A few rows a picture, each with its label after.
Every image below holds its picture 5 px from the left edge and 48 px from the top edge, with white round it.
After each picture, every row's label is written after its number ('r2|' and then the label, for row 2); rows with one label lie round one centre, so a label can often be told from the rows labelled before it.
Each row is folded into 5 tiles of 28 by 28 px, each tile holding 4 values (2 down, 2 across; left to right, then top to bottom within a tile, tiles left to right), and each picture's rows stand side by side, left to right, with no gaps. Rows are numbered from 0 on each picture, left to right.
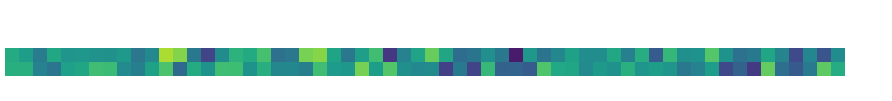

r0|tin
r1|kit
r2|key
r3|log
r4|tin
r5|log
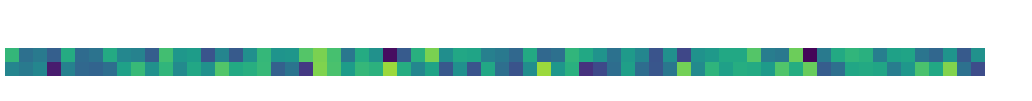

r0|log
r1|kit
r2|key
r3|log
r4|log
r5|key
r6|tin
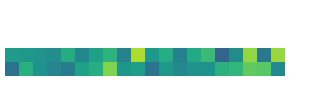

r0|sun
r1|sun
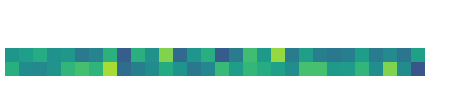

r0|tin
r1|sun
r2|tin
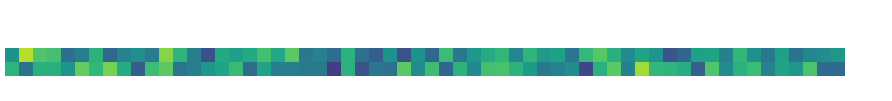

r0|key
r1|kit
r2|log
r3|tin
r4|key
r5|tin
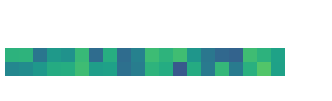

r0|tin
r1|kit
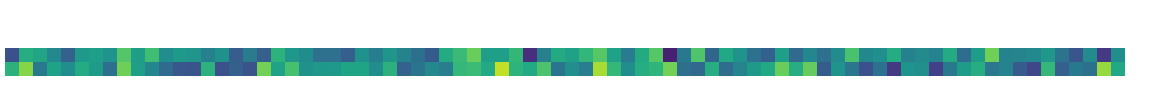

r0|kit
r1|log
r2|tin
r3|key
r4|key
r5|tin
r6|log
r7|log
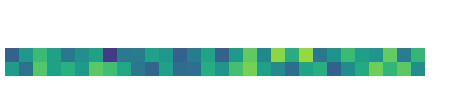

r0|key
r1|sun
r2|sun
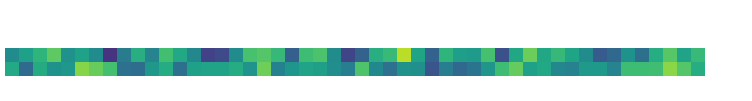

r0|key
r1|kit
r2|kit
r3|sun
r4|sun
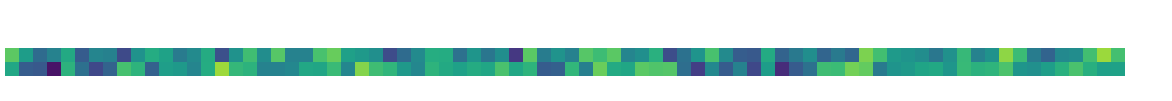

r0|log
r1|sun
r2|key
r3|tin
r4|key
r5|log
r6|kit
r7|kit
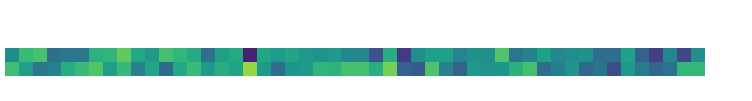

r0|kit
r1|key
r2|tin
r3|tin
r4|log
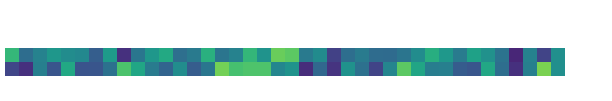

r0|log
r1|sun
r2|log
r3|log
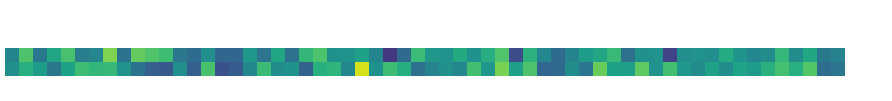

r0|sun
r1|log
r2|key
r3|tin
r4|key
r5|tin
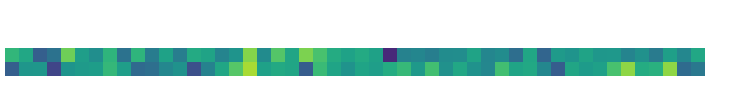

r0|sun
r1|sun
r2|key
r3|tin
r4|tin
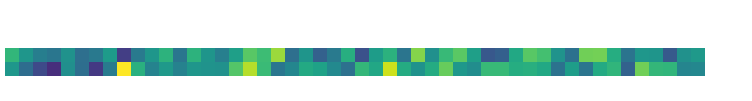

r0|log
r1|sun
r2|sun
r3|kit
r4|key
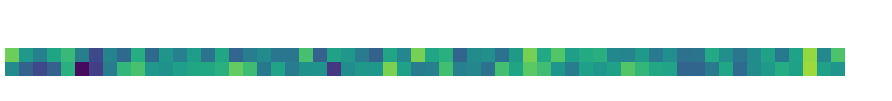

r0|log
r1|tin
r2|sun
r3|sun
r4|tin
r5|sun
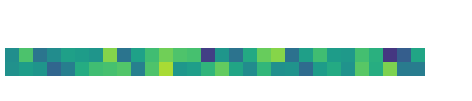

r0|sun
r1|kit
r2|key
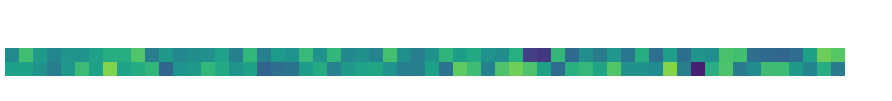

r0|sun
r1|tin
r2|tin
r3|key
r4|tin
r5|kit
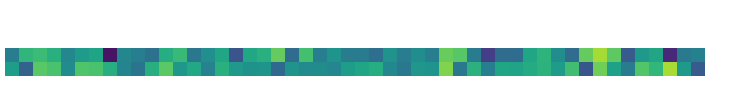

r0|key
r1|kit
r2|tin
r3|kit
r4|key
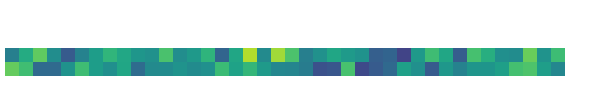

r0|kit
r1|sun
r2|log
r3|sun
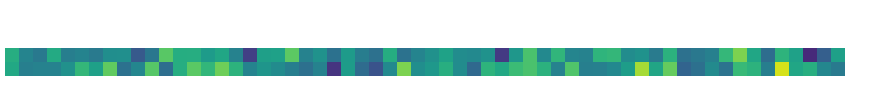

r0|tin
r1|key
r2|log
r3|sun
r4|tin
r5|key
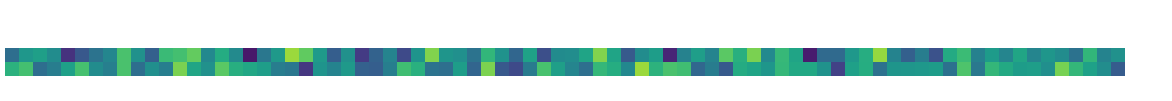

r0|kit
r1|key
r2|log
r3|log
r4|key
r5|key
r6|kit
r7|tin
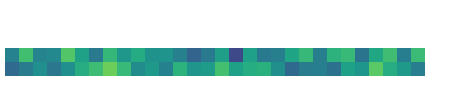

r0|sun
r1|tin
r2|sun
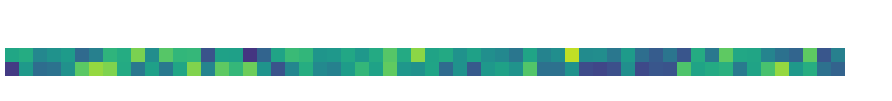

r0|sun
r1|key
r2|sun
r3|tin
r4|log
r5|tin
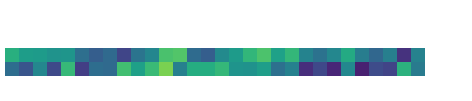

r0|log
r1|kit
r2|log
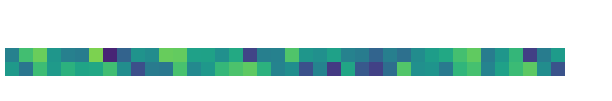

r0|key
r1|key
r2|log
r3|key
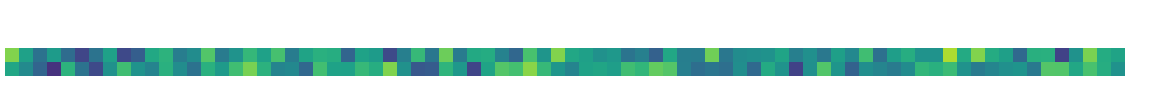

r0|log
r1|sun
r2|key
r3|sun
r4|tin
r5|log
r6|sun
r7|sun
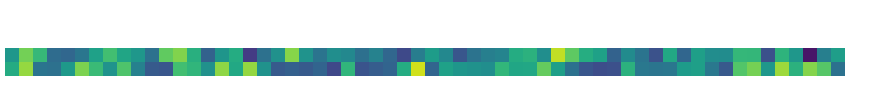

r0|kit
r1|key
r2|log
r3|sun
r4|log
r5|key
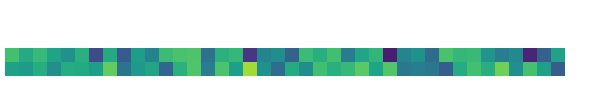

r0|tin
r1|key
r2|key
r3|key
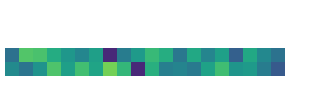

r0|key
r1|tin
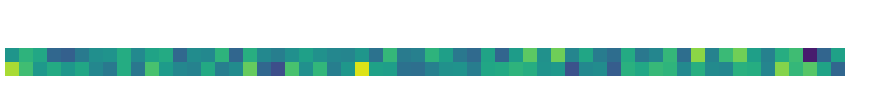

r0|kit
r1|tin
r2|tin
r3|sun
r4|sun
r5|key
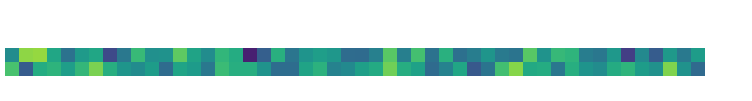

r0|key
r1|key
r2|sun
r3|sun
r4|tin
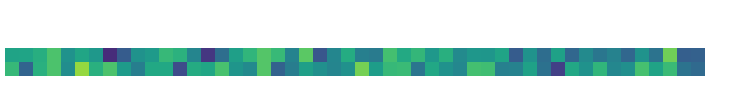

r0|key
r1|kit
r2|sun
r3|tin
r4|tin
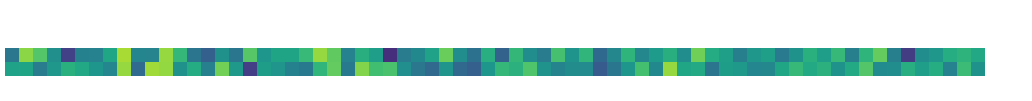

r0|kit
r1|kit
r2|key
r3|sun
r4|sun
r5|sun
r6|kit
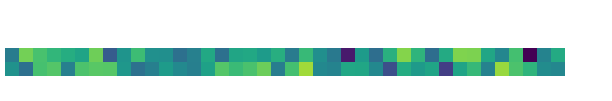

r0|key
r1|sun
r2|kit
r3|key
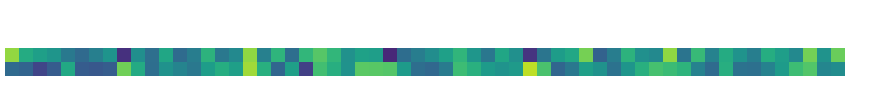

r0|log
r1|sun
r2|key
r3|key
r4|sun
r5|sun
